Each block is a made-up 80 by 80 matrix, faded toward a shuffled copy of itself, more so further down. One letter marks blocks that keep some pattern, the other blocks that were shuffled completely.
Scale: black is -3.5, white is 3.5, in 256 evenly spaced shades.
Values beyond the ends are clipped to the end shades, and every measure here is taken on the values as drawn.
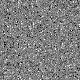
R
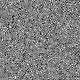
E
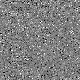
R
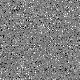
R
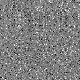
R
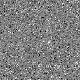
R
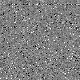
R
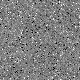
E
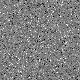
E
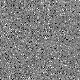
R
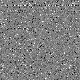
R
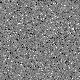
E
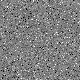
E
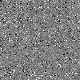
R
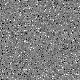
R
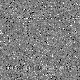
R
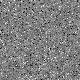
E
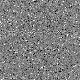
R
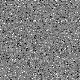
R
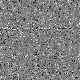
R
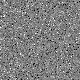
E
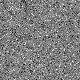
E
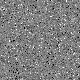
E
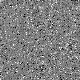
R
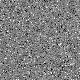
E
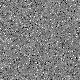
E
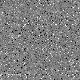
R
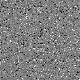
R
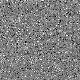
R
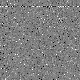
R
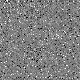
R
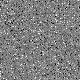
E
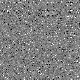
R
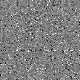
R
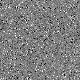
R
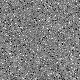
E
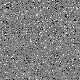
R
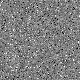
E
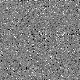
R
